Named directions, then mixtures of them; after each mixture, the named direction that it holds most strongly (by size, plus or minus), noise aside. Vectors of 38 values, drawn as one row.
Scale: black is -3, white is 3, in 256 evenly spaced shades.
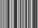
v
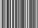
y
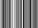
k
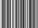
y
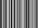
y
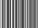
y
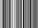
k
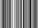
k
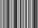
v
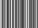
y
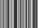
v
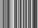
v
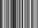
k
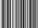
y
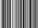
k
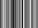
k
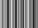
y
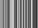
v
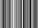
k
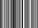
k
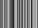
v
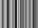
v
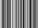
k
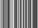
v
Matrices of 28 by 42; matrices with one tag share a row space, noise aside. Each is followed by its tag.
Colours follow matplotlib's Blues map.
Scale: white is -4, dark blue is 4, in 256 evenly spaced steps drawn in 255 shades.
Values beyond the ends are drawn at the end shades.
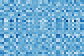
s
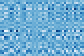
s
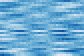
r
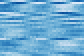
r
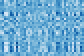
s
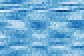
r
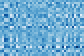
s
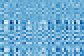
s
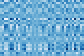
s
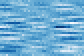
r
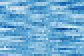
r
